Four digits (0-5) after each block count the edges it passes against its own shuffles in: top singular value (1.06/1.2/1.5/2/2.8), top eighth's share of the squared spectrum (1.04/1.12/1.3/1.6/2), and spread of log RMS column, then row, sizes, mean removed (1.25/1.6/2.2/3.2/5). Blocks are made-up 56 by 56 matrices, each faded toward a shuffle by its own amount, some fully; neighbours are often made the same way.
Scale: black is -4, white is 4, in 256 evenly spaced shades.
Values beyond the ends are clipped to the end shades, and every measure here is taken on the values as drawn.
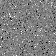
0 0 0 0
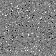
0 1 0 0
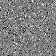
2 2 0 1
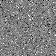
0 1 0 0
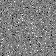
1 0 0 0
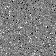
0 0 0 0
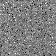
0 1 0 0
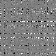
3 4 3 3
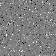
1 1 0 1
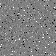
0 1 0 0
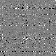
2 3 2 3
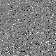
1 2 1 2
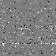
2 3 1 2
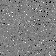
1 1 0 1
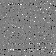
2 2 0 1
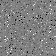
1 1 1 0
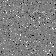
0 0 0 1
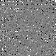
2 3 2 2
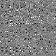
4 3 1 2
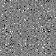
4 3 2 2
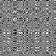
5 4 3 3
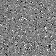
2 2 0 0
